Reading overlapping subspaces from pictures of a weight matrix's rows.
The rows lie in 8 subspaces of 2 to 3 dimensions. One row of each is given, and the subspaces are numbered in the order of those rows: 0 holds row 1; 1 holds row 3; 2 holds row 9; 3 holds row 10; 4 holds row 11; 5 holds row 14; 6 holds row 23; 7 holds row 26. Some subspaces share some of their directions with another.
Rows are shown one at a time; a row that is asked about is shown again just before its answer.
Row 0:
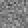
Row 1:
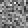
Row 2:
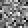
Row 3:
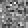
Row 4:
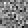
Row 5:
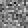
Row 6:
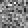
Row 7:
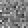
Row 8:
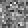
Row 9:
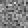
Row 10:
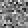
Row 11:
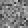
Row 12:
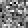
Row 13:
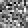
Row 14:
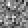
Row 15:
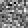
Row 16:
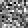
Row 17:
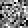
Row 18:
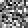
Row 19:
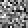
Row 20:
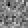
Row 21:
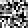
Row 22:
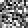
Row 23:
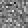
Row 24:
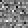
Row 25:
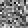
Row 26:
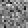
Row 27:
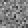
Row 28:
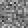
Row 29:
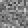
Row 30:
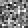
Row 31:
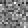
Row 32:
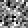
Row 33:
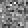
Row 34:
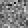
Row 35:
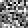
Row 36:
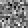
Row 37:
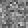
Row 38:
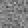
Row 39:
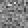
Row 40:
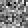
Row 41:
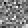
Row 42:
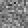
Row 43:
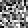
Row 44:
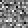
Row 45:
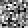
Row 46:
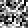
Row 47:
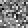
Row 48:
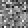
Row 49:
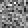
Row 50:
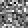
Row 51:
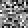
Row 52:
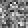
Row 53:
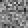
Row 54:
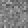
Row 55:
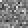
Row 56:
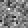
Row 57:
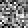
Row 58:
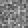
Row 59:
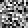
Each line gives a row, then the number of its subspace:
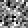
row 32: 5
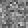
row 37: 1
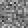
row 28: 3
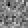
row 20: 5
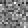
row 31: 2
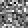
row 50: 3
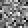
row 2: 4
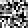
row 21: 3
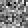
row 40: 5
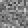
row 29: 6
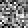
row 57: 3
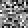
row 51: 7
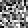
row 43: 3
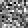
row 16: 2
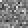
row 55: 6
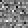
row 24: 6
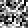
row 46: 5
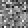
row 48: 7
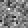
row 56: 5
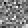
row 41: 2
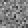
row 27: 2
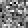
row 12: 1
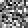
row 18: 4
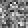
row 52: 1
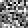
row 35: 6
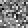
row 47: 2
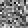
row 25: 0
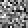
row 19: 2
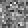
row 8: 1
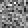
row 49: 0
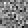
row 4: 2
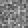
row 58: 0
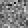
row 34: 4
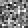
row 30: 0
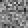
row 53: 6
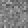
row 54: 7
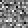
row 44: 6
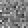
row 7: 3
